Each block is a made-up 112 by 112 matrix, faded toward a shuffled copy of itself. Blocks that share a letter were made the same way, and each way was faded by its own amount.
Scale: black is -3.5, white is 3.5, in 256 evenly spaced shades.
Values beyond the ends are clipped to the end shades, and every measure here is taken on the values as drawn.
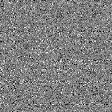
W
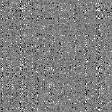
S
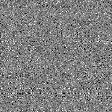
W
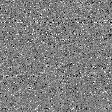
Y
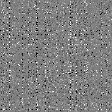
S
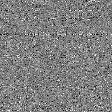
W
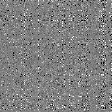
S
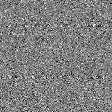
W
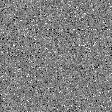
Y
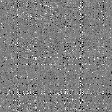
S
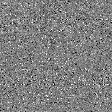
Y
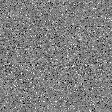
Y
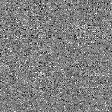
W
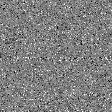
Y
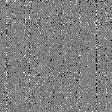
S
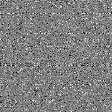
W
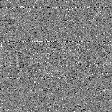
W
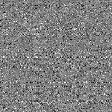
W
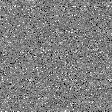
Y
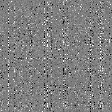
S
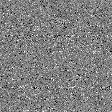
Y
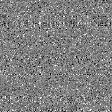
W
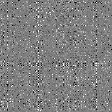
S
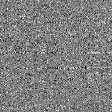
W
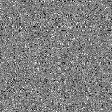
W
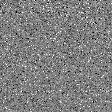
Y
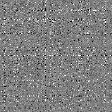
S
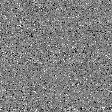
Y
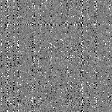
S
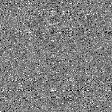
W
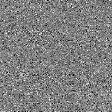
W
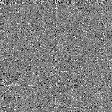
W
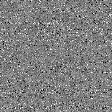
Y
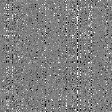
S
